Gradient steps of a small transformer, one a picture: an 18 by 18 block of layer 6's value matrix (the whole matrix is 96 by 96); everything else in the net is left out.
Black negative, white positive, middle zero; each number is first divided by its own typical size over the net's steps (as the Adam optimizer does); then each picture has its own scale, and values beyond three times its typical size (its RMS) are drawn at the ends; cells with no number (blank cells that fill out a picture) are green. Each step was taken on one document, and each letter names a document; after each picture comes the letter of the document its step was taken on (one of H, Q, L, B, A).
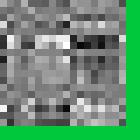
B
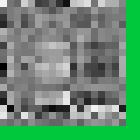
B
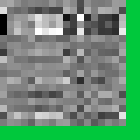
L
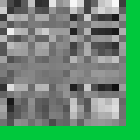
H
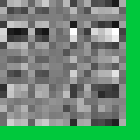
H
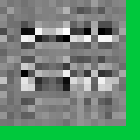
B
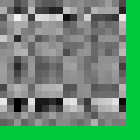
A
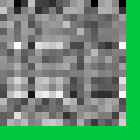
A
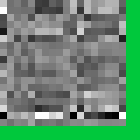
L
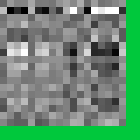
H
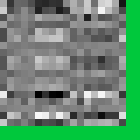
L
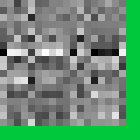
B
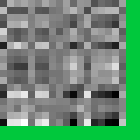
H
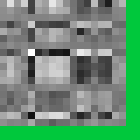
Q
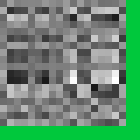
H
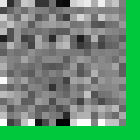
B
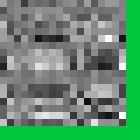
L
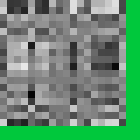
H
